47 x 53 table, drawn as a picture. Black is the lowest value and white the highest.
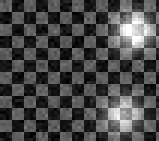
The top right is the ninth with the highest average. The halves do not mirror each other. Two bumps rise from the field. Overall the values sit about 30% of the way up the scale.
